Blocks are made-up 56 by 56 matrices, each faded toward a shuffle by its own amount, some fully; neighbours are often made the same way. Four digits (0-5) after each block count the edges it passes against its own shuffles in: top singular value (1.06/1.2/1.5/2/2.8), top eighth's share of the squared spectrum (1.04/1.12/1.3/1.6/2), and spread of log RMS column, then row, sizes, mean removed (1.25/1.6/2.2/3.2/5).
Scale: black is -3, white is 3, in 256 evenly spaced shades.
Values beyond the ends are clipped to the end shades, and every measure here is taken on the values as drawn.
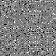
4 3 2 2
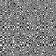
4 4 2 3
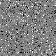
3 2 1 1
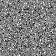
0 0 0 0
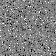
1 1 0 0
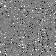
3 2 1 0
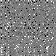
4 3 2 1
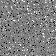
0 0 0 0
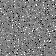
1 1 0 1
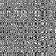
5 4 3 3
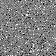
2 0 0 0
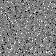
1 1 0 0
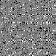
4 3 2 2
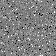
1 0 0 0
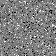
0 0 0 0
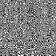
3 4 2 2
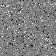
1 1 0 0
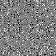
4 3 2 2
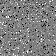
0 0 0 0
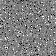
2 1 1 0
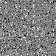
2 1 0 0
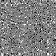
3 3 1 1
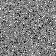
0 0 0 0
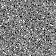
0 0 0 0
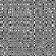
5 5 3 3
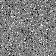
1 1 0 0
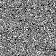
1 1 0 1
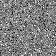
0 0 0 0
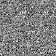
1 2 0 3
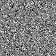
0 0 0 1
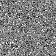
0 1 0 2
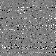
2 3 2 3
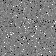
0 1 0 0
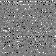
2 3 1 3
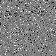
1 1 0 1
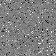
2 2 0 1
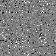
2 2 2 2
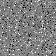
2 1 0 0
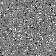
2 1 0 0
